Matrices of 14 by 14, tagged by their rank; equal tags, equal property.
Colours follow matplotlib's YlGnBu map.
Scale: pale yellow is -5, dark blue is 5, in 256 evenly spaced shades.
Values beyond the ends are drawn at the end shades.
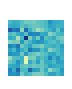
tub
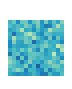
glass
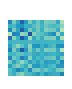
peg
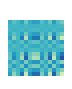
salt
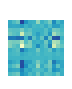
peg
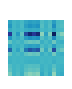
salt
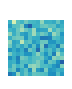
glass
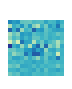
tub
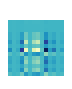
salt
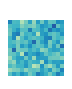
glass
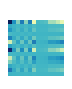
salt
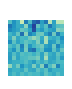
tub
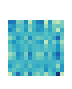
peg
